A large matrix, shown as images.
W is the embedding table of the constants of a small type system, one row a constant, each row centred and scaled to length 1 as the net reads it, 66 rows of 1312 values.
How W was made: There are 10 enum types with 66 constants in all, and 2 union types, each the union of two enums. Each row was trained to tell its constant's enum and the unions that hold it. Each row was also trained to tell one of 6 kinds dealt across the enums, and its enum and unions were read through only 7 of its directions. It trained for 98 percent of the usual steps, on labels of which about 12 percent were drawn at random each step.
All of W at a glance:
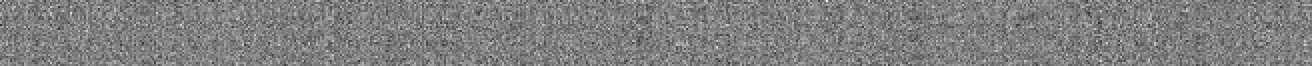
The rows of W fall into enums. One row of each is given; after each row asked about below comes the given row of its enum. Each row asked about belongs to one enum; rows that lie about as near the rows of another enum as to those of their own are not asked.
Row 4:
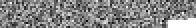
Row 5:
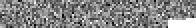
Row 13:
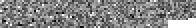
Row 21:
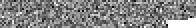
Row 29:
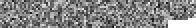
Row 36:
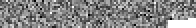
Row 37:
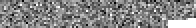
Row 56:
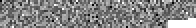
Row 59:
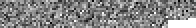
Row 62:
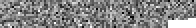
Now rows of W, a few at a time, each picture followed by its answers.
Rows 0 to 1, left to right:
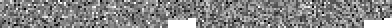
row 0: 13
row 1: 29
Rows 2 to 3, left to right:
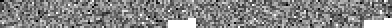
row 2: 56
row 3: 21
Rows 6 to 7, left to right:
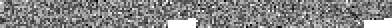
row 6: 5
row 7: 21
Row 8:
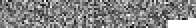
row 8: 36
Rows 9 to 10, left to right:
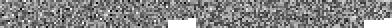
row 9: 62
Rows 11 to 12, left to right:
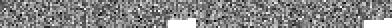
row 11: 36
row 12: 36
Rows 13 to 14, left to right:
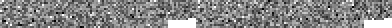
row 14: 13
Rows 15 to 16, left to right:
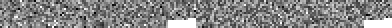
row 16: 4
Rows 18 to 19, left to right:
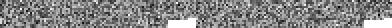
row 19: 4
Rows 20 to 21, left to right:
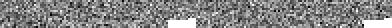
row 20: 59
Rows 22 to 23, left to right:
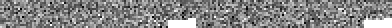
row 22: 5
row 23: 4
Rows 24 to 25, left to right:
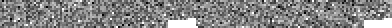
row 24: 56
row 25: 37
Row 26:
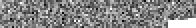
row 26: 62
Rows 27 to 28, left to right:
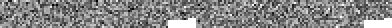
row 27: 5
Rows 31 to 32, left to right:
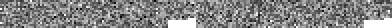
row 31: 37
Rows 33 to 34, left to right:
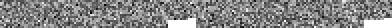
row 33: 37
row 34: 13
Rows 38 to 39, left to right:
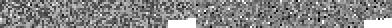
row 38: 37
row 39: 59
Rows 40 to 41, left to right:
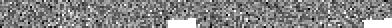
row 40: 36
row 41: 59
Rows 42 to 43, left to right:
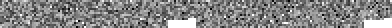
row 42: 5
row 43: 62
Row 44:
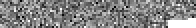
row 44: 5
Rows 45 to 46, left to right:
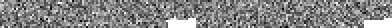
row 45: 62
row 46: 56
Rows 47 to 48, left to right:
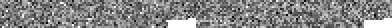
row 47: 21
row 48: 56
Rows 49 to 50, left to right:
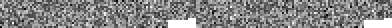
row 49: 21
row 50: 5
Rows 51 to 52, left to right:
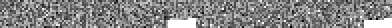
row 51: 36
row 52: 29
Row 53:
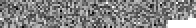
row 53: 36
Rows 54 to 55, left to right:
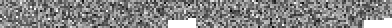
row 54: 59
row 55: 4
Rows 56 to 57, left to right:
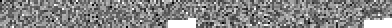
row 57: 4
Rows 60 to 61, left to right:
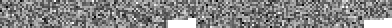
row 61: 13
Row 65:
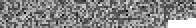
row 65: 4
